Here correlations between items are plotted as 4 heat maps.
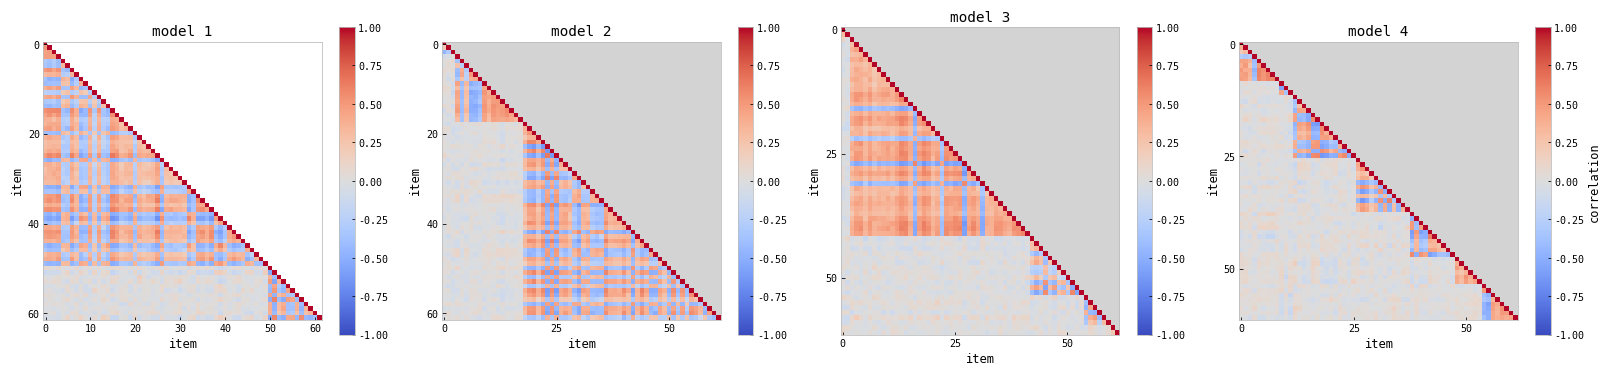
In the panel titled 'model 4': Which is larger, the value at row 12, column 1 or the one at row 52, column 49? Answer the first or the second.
the second
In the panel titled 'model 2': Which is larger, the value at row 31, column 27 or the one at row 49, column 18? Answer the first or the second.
the first
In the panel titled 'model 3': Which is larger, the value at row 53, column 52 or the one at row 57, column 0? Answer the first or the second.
the second
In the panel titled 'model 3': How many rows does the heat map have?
62
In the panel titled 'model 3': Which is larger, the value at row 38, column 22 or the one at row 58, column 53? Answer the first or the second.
the second
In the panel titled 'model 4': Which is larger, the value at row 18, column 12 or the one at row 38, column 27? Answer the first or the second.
the second
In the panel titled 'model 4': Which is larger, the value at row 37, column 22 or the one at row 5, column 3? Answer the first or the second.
the first
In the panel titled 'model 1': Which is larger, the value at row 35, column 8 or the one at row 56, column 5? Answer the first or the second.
the second
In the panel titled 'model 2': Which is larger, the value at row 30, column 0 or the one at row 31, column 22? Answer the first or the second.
the second
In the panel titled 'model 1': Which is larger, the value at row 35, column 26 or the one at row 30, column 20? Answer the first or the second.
the second
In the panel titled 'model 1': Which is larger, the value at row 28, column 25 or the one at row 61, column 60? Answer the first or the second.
the first
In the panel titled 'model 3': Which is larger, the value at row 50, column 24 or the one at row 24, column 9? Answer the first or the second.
the second
